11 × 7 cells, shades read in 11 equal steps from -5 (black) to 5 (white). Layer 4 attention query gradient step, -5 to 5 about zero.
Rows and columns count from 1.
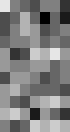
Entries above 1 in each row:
1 1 1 0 3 0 0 1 2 2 4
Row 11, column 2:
-2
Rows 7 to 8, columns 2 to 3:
1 1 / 2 0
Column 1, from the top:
4 -2 -2 -1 1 1 -2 1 1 2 0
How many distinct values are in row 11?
5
